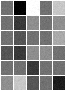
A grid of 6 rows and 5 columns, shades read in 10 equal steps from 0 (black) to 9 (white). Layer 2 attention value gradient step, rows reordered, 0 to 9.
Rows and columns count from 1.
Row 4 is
3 2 5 5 4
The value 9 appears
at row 1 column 3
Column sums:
24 18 28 25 27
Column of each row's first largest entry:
3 3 5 3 1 2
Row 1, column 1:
4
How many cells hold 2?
3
